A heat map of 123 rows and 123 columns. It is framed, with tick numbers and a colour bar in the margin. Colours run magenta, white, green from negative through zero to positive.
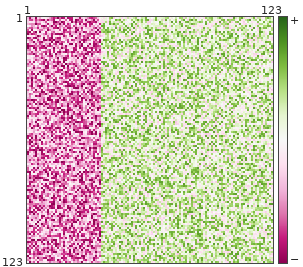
Seam: vertical, 30% of the way across, the right part higher. Stripes: none. Average level on the scale: 50%.
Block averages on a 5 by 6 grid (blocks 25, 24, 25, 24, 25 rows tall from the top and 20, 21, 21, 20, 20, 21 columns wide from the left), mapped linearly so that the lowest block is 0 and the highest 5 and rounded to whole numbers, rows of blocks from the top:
0 1 5 5 5 5 | 0 1 5 5 5 5 | 0 1 5 5 5 5 | 0 1 5 5 5 5 | 0 1 5 5 5 5
